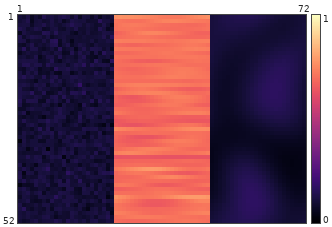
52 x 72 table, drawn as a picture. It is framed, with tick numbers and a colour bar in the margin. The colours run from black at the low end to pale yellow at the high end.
The table splits into one row of 3 panels. Panel 1,1: very low, fine-grained, faint in contrast. Panel 1,2: high, streaked across, faint in contrast. Panel 1,3: very low, smooth, faint in contrast.
